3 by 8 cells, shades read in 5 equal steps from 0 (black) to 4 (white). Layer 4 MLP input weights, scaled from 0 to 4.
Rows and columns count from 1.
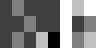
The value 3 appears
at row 1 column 7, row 3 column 4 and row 3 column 8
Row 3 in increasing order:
0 1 1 2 2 3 3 4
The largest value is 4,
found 4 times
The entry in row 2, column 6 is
4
